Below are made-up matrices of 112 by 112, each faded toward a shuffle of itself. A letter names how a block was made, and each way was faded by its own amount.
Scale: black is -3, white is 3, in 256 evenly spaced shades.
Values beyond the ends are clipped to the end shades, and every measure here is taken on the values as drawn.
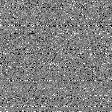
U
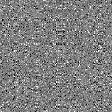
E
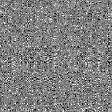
E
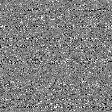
U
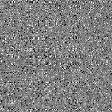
E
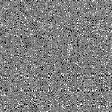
E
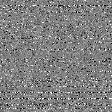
U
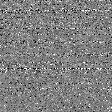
U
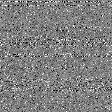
U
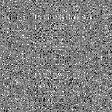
E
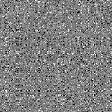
E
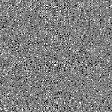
E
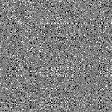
E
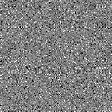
E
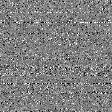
U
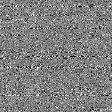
U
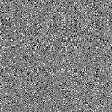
E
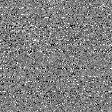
U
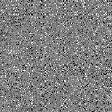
E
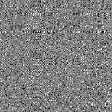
E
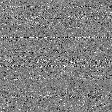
U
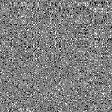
E
